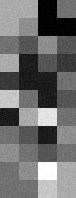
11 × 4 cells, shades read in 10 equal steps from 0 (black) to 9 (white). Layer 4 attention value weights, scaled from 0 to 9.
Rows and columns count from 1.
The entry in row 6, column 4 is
3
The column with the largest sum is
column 1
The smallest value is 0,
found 3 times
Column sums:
49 42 38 41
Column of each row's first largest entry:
1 1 3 1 4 1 3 4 1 3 3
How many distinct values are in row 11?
3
